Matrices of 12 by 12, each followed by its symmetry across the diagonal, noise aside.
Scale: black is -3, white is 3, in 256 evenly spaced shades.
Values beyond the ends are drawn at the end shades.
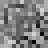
symmetric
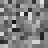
antisymmetric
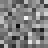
antisymmetric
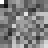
symmetric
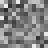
symmetric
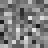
neither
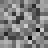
symmetric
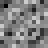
symmetric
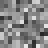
symmetric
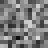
neither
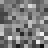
neither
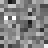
neither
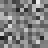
antisymmetric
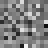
antisymmetric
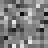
antisymmetric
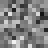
antisymmetric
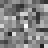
neither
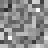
symmetric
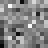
neither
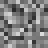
antisymmetric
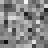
neither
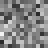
neither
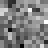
antisymmetric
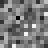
symmetric
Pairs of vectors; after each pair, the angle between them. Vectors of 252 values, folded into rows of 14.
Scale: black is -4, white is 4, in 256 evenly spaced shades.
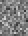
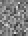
nearly parallel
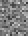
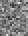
nearly parallel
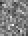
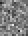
nearly parallel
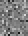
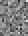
partly opposed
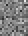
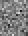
partly aligned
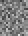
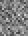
partly aligned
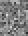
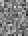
orthogonal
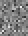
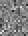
nearly parallel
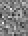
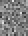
partly aligned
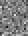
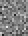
nearly opposite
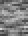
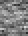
nearly parallel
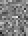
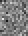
orthogonal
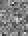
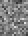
orthogonal
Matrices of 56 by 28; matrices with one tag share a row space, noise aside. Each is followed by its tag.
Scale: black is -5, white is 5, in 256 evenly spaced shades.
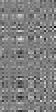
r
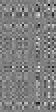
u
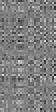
r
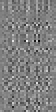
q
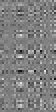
r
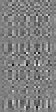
q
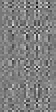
q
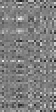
r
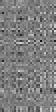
r
